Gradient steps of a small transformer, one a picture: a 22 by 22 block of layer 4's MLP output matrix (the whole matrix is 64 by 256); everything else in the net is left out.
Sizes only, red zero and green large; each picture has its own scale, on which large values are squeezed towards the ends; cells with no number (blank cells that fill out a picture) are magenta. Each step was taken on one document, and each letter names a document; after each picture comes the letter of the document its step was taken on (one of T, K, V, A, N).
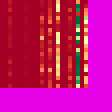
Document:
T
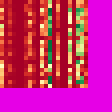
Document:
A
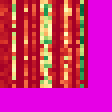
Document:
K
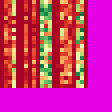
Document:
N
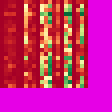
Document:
K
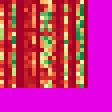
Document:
K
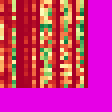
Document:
K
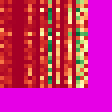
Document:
A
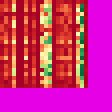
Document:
N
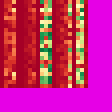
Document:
N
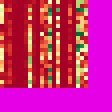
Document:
A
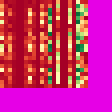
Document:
A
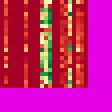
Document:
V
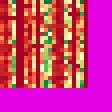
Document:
K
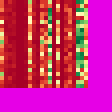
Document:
A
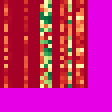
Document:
V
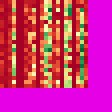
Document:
N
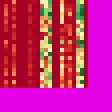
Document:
N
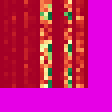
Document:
V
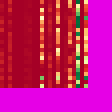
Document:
T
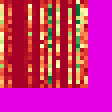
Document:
A
